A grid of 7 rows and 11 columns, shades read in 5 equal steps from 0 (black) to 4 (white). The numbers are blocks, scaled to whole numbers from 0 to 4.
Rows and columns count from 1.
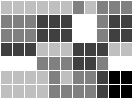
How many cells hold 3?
21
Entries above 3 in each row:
0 2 2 0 5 0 0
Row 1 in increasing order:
2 2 2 2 3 3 3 3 3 3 3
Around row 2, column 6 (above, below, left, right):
3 1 1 4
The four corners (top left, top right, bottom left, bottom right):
3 2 3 0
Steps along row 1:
same same same same same down up down same same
